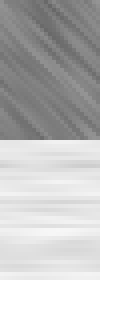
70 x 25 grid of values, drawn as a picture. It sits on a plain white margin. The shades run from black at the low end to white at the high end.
The table splits into 2 rows of 1 panel. Panel 1,1: middling, slanting down to the right, faint in contrast. Panel 2,1: very high, streaked across, faint in contrast.
